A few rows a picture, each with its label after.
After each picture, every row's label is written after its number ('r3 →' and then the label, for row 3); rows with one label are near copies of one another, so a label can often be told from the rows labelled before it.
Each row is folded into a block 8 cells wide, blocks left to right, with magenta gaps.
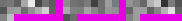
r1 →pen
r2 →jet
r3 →pen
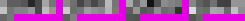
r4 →jet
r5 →jet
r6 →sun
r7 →jet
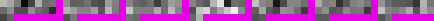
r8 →sun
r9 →jet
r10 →jet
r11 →pen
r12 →sun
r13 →sun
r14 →jet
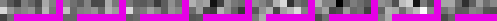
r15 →jet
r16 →jet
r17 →jet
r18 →sun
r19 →pen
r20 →sun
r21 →pen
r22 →sun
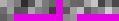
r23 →sun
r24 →pen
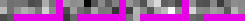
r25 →jet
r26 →sun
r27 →pen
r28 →jet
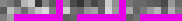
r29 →pen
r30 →jet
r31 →jet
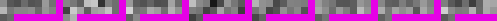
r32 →jet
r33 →pen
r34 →jet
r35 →sun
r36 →sun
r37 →jet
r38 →jet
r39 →jet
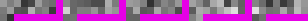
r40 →sun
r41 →jet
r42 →sun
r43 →pen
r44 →jet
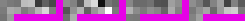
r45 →pen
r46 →pen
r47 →jet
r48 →pen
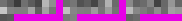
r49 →jet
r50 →jet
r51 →jet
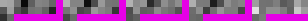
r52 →sun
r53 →sun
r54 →sun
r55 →sun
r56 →jet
